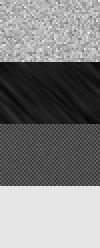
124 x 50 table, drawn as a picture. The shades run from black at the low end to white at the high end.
The table splits into 4 rows of 1 panel. Panel 1,1: high, fine-grained. Panel 2,1: very low, slanting down to the right, faint in contrast. Panel 3,1: low, checkered. Panel 4,1: very high, flat.
